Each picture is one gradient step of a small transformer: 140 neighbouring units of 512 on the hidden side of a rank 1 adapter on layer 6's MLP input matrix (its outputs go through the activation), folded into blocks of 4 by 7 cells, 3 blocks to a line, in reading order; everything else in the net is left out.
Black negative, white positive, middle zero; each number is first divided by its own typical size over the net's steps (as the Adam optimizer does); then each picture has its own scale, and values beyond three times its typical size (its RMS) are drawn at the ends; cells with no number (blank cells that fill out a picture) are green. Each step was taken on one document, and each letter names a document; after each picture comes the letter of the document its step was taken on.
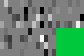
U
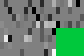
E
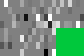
U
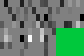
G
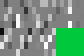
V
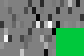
E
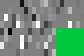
V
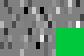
U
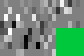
V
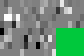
V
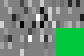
U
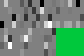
E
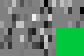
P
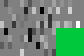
U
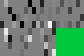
E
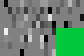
G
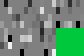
E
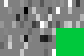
U
